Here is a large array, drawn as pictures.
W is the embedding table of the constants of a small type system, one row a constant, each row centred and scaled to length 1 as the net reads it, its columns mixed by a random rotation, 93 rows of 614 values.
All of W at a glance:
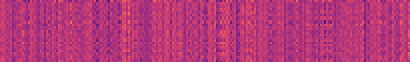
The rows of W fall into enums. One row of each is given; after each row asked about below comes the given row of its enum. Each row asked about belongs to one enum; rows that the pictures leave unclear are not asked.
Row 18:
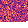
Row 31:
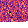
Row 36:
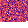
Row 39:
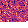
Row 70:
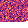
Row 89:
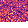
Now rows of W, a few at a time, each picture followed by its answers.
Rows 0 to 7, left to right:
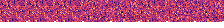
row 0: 39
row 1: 39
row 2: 39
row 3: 70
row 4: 31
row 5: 39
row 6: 36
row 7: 31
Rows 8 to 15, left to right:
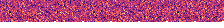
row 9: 89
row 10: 39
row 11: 31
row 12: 89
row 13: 70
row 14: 31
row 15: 70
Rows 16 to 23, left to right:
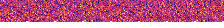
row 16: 89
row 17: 36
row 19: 39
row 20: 89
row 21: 31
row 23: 39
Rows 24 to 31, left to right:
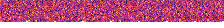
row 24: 36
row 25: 39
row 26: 70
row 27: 36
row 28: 39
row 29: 70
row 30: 31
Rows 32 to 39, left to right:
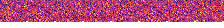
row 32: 18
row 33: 89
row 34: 31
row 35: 31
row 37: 89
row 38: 36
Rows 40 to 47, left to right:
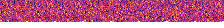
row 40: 39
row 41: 31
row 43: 39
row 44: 36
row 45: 70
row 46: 18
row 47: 31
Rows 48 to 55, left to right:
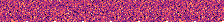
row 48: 31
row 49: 70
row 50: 89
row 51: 36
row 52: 70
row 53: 70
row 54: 31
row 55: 70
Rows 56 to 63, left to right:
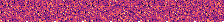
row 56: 39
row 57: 31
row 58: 36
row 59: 39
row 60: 89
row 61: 39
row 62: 36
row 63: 31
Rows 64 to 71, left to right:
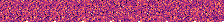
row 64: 70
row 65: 70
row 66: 70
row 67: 36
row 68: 39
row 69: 36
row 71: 31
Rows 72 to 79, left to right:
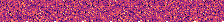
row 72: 31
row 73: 89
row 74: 36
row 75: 39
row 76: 89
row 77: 39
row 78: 70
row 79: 36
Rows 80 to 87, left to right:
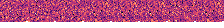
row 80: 70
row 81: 36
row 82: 70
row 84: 31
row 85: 31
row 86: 39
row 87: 31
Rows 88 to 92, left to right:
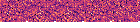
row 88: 36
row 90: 89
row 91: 36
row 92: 39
